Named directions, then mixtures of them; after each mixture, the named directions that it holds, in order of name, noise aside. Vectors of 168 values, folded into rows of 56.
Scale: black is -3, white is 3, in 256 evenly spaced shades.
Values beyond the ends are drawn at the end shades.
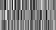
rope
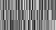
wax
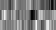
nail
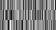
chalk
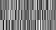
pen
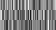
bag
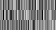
chalk, wax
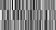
bag, rope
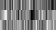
nail, rope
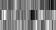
nail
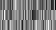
chalk, nail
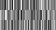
rope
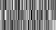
rope, wax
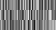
wax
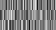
chalk, pen, rope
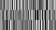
bag, chalk, pen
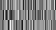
chalk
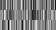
chalk, nail, rope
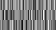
bag, chalk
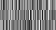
bag, pen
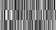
chalk, rope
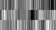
nail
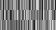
chalk, wax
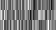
bag, nail, pen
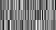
chalk, pen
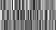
bag, rope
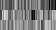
bag, nail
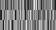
bag, pen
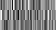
bag, rope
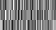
pen, rope, wax
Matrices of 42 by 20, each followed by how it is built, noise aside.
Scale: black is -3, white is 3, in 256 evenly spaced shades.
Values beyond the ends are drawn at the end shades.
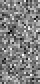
noise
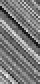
Toeplitz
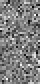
noise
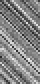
Toeplitz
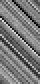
Toeplitz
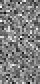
noise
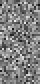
noise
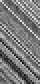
Toeplitz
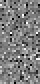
noise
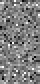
noise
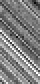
Toeplitz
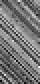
Toeplitz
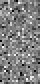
noise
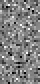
noise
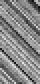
Toeplitz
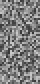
noise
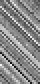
Toeplitz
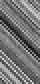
Toeplitz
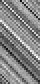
Toeplitz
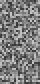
noise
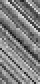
Toeplitz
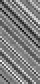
Toeplitz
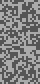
noise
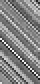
Toeplitz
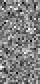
noise
